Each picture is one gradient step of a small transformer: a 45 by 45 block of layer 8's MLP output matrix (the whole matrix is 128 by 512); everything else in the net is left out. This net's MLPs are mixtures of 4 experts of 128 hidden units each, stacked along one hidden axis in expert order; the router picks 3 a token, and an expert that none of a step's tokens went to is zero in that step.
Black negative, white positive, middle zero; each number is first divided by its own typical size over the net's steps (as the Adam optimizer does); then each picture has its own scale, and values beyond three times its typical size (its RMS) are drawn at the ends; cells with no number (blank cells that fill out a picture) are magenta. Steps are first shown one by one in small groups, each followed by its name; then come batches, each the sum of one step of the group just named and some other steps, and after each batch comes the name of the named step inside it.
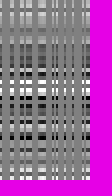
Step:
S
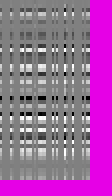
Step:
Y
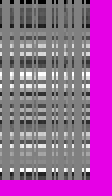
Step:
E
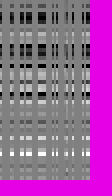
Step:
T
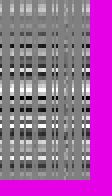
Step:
S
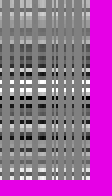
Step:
S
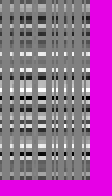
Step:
E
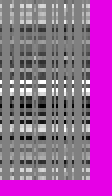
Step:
S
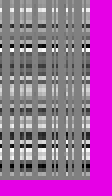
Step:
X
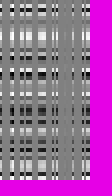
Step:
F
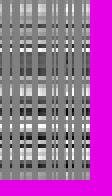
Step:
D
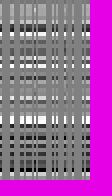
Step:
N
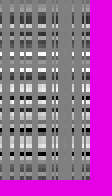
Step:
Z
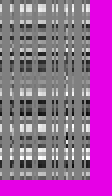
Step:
D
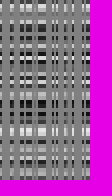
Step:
F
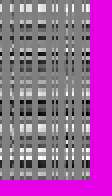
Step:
D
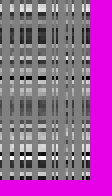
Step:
Z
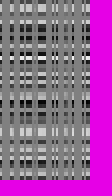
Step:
N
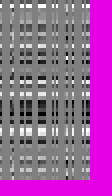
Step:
F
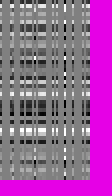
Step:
F
